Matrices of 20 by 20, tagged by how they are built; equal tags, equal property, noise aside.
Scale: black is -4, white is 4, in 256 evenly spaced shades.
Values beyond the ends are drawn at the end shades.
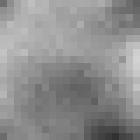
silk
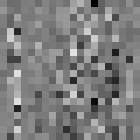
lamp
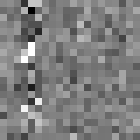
lamp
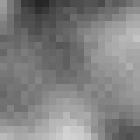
silk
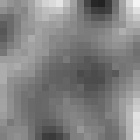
silk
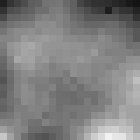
silk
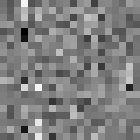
lamp
